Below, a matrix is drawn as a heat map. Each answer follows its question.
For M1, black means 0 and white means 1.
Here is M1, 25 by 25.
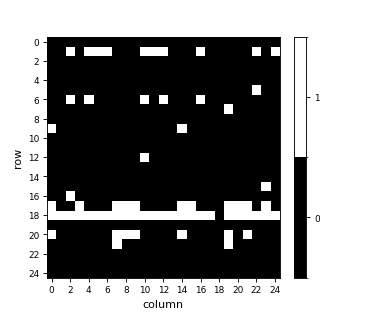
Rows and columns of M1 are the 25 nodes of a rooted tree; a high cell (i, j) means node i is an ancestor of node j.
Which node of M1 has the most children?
1
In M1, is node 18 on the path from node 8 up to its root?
yes
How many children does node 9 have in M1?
2
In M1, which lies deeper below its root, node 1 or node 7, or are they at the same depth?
node 7
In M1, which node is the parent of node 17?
18
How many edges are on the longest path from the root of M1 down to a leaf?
5
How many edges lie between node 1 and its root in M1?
1
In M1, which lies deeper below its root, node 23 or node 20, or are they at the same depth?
node 23
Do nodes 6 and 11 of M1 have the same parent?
yes
